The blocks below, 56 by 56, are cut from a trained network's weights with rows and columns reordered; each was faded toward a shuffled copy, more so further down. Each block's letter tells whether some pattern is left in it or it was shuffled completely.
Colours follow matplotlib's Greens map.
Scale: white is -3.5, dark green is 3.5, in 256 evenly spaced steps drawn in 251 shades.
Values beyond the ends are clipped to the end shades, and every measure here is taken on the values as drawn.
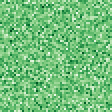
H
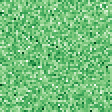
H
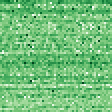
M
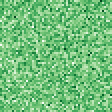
H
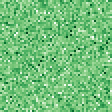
H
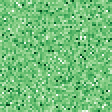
H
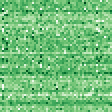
M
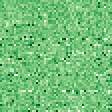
M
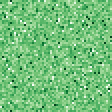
H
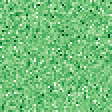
H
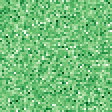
H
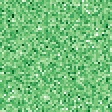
H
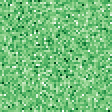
H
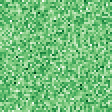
H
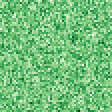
H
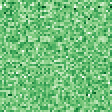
M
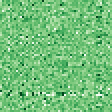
M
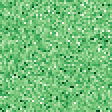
H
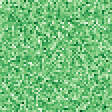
H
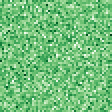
H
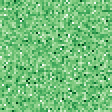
H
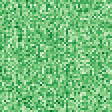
M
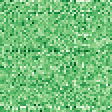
M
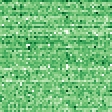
M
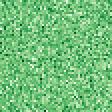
H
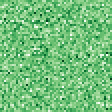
M
